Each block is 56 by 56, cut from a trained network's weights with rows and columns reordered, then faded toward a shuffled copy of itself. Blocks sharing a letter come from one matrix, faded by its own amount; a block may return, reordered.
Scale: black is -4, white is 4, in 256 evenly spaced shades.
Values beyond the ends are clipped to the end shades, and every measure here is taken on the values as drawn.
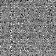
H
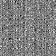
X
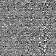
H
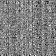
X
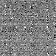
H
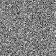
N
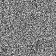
N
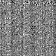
X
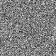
N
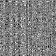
X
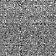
H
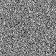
N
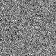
N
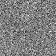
N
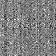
X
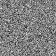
N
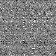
H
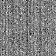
X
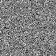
N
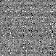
H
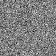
N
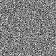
N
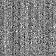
X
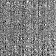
X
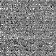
H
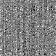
X
